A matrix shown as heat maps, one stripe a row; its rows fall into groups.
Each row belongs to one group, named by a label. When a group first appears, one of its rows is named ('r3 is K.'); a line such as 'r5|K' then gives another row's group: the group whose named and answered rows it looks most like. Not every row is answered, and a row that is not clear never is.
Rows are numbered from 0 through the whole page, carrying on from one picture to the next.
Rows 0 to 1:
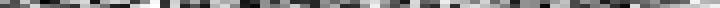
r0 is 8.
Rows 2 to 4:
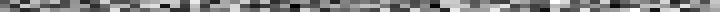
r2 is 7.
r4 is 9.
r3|8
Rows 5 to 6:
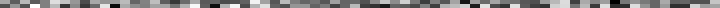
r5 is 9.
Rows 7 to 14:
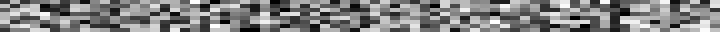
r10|7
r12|9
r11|9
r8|8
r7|7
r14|8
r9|8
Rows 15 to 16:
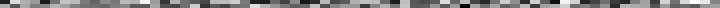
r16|9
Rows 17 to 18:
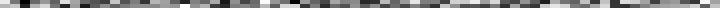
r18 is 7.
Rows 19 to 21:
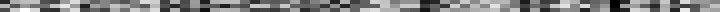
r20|9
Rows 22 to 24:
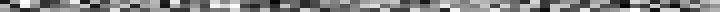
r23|8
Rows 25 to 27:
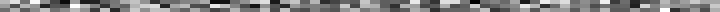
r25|7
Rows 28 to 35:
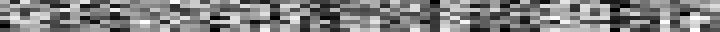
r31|7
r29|7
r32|7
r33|8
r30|9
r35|7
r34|7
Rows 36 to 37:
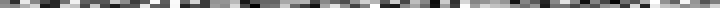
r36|8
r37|8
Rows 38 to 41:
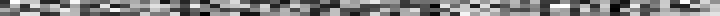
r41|8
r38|8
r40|9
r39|7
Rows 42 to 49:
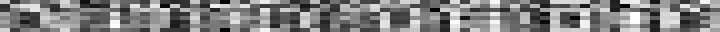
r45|9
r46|9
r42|9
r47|9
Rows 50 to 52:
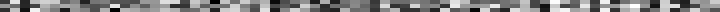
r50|7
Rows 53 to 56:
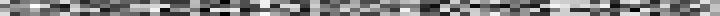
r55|8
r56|9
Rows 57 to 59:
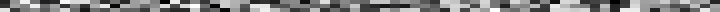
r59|9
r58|7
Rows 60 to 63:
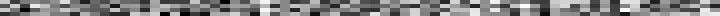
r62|9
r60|9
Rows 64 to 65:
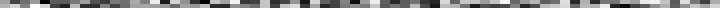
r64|8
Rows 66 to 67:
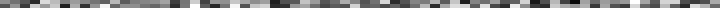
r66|9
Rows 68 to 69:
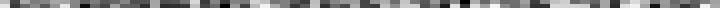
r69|9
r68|9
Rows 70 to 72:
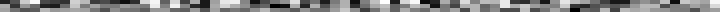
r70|8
